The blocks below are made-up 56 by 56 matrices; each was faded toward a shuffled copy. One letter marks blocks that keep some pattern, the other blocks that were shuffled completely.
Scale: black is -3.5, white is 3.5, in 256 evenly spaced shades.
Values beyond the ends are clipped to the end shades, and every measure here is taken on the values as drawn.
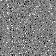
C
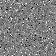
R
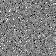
C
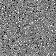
R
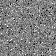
R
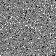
R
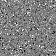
R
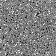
R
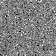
R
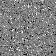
R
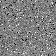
R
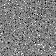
R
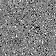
C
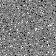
C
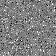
C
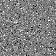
C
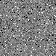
C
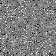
C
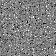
R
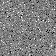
R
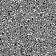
C
